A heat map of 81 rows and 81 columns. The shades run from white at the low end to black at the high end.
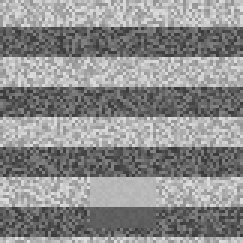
Calmest part: bottom middle. Stripes: horizontal, repeating 4 times. Slope: none. Odd patch: calmer, in the bottom middle.
